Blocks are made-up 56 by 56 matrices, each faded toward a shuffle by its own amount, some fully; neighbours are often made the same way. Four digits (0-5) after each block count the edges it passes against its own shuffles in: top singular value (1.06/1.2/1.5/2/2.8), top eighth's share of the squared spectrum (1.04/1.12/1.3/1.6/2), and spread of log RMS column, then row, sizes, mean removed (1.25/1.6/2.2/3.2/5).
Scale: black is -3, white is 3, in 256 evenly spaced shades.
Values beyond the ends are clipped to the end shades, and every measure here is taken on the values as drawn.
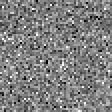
0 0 0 0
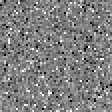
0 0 0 0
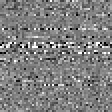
2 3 0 4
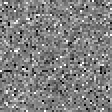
0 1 0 0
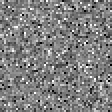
0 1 0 1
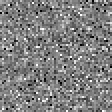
0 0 0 1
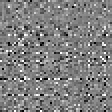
4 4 2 3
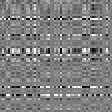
5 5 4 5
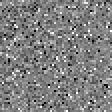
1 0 0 0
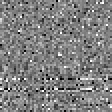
4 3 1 2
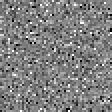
1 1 0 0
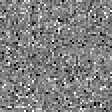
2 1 0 0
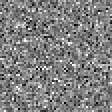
2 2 0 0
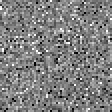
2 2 0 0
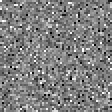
0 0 0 0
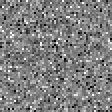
0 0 0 0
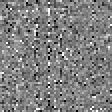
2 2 2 0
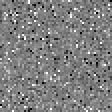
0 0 0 0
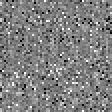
3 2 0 1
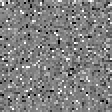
1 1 0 0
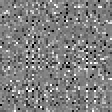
4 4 2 2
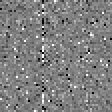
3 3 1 0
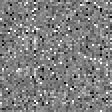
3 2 1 0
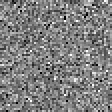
2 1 0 0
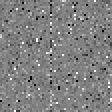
2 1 1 0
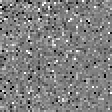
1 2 2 1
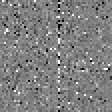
3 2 2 0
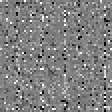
2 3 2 1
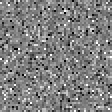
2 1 0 0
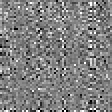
4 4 3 2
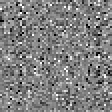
4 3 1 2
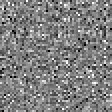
3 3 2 1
